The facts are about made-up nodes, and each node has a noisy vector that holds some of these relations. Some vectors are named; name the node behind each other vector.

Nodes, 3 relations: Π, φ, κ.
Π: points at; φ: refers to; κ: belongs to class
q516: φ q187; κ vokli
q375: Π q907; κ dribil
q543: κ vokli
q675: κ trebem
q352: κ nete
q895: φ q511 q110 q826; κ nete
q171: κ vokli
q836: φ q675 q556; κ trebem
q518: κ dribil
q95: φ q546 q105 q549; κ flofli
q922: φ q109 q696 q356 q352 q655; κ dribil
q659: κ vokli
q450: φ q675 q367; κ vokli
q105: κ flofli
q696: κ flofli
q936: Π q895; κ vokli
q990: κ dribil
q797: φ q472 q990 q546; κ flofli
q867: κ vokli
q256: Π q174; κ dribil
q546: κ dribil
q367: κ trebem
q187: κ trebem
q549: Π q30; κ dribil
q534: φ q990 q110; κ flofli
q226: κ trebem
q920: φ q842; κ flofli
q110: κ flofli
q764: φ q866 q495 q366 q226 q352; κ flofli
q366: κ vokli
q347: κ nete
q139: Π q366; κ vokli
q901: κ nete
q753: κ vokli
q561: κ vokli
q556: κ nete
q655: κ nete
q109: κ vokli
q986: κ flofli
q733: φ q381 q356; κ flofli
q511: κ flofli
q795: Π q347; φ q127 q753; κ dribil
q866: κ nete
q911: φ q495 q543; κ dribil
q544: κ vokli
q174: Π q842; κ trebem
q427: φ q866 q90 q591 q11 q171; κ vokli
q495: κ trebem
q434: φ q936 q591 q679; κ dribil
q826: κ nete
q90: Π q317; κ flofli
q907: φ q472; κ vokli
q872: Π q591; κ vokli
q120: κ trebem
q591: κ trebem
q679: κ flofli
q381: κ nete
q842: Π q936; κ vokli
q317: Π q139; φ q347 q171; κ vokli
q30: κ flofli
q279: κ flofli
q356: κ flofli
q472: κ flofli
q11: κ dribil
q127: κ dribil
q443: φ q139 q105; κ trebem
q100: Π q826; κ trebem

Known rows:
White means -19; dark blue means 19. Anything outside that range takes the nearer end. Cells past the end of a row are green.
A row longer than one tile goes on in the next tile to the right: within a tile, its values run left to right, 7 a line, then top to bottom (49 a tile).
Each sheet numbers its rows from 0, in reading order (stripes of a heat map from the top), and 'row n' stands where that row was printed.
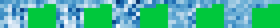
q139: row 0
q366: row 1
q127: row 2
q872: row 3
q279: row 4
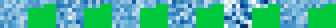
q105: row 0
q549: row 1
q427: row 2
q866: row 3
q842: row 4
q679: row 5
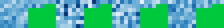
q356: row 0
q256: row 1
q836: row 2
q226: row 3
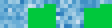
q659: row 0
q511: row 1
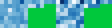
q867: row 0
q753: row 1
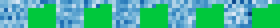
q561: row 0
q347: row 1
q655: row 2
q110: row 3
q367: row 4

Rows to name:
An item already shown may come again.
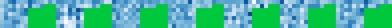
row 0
q826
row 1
q139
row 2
q546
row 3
q427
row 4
q450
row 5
q797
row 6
q826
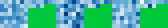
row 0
q907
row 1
q174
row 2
q450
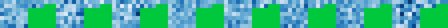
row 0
q696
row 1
q675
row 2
q556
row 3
q901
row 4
q347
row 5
q591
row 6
q11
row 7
q174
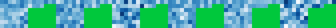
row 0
q872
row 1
q226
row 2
q895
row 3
q549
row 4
q443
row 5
q795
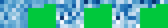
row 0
q990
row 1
q187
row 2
q516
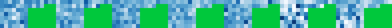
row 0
q549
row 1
q347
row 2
q11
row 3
q427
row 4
q922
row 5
q920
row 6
q317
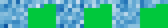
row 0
q495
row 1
q226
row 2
q901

